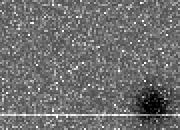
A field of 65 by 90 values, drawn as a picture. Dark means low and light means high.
Mirror symmetry: none. Odd lines: row 58. Stripes: none. Ninth with the lowest average: bottom right. Dips: one, in the bottom right.
